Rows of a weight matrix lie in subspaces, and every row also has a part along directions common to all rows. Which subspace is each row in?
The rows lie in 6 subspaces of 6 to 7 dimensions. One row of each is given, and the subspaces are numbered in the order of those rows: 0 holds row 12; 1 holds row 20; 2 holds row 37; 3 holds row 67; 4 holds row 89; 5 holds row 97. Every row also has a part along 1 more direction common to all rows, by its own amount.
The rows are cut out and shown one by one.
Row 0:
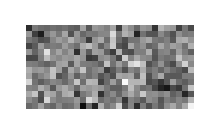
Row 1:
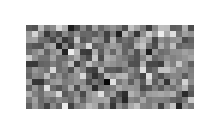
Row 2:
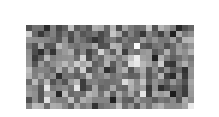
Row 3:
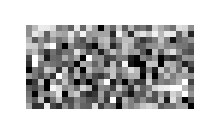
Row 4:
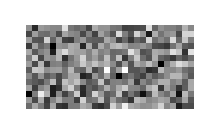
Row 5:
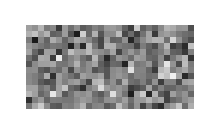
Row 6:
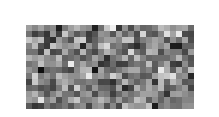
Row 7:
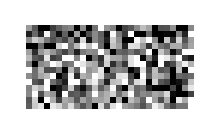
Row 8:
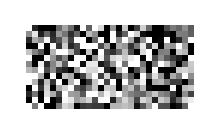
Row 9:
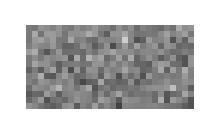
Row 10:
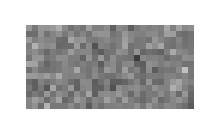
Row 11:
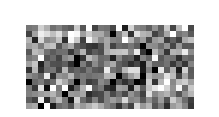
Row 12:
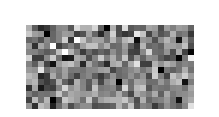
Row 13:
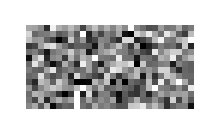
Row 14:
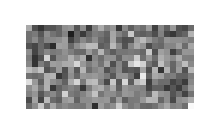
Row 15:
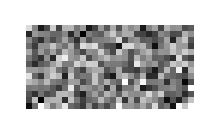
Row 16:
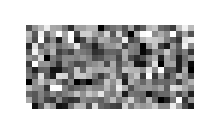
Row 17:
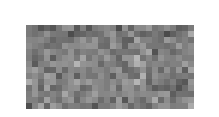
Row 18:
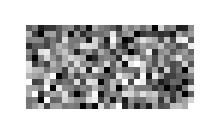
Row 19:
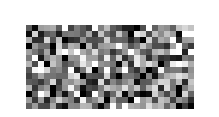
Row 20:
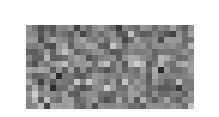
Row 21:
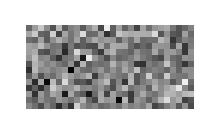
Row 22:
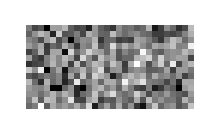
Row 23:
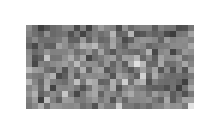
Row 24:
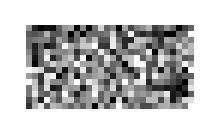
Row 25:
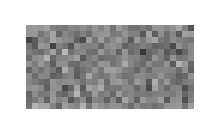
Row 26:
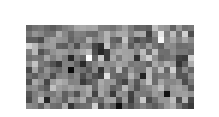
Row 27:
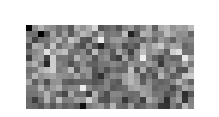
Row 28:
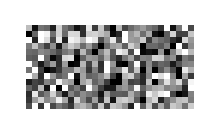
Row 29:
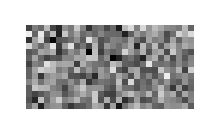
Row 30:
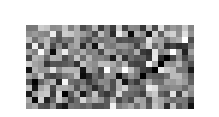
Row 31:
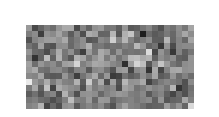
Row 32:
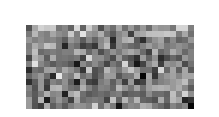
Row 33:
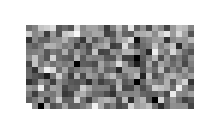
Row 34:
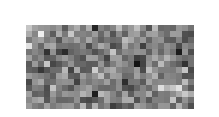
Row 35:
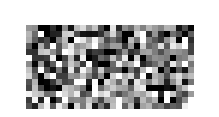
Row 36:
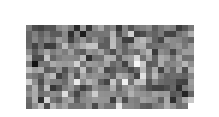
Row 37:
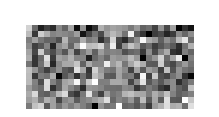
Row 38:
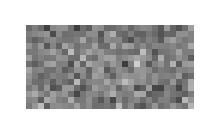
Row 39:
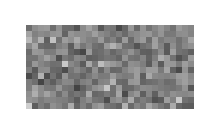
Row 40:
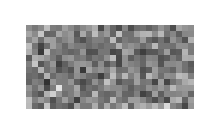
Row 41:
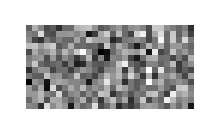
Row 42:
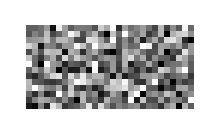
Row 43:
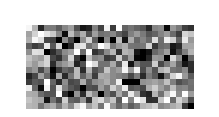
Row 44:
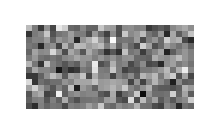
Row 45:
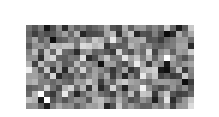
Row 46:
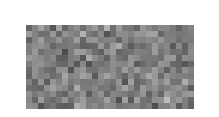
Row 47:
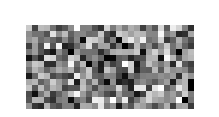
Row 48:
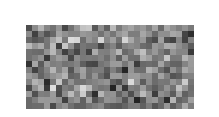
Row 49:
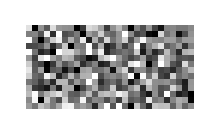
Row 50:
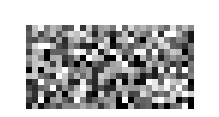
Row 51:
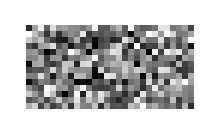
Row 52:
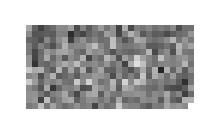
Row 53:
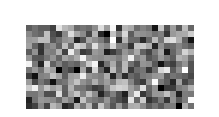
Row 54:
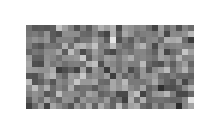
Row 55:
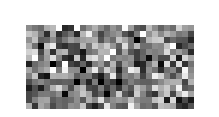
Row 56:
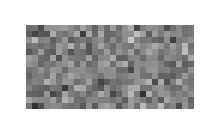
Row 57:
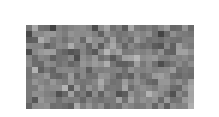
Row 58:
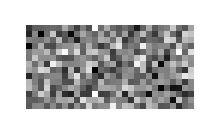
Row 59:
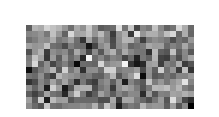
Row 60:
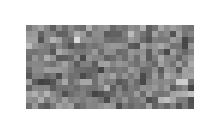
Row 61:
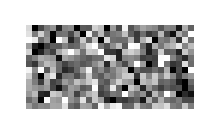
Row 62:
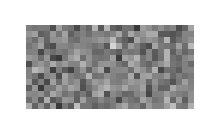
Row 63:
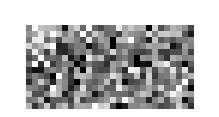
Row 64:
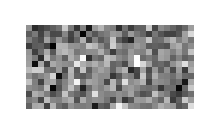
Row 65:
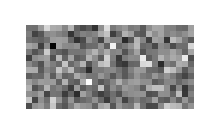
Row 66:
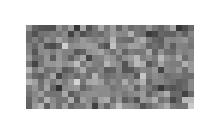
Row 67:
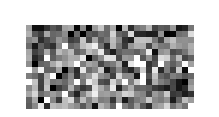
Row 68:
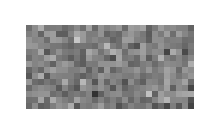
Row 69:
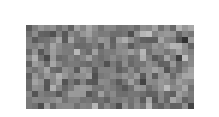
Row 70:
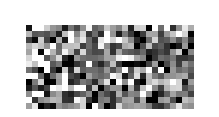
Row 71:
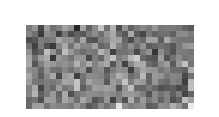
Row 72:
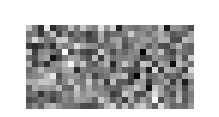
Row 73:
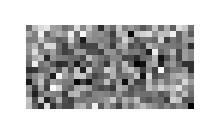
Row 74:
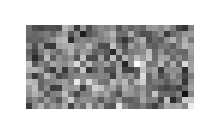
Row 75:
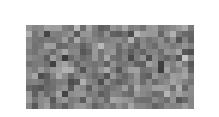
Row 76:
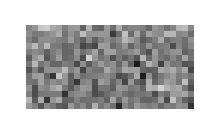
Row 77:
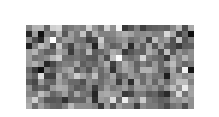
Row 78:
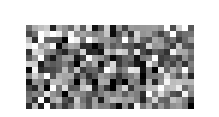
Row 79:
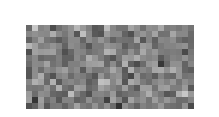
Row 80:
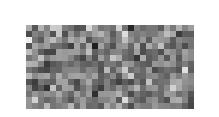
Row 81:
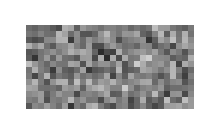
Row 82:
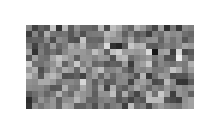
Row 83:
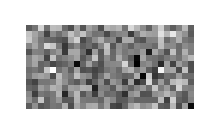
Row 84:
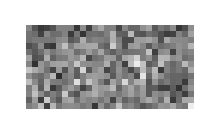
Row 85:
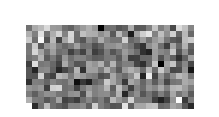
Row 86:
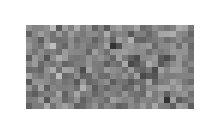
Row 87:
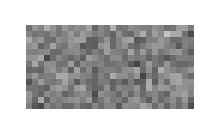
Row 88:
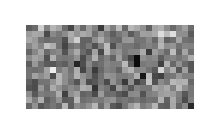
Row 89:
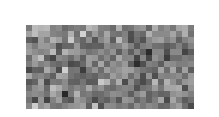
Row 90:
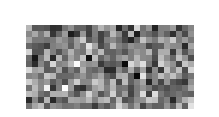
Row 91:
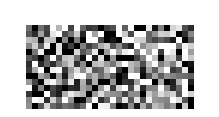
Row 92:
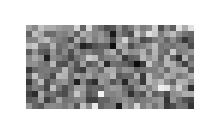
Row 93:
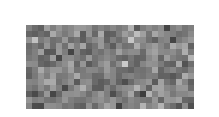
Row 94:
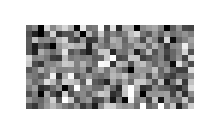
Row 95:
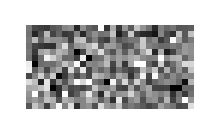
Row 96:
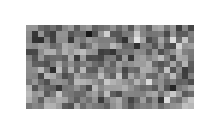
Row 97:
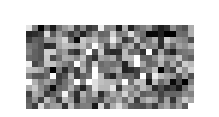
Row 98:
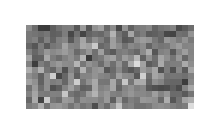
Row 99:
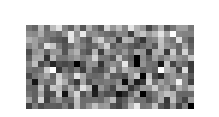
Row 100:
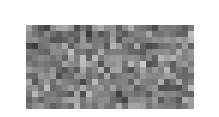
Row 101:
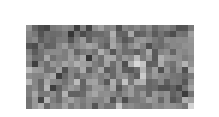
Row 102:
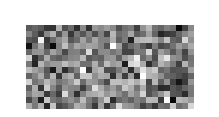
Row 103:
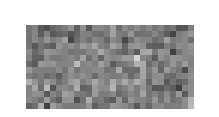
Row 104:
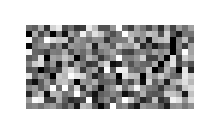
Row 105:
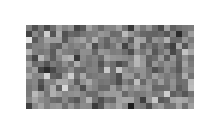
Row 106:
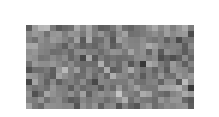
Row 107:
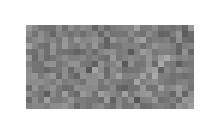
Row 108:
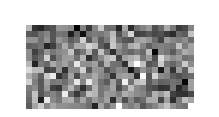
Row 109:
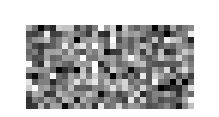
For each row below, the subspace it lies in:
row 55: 0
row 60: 1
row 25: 4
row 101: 5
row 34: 2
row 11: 3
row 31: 0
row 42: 5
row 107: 2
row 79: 3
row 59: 4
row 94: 4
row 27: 2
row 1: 5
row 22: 4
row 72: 4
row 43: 2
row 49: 3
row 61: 3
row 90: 4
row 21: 1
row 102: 1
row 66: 2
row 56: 4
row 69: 2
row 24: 3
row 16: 1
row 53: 5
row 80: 3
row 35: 0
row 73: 1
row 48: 2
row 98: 0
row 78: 3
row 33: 3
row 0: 2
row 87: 4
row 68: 1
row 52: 0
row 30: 2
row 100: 5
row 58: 2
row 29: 3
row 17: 3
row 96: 0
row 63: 2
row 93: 4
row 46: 1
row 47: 4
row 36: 5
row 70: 4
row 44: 5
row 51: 5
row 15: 1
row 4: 2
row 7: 0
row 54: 5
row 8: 0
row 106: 5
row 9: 0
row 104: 3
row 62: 1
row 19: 2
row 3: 1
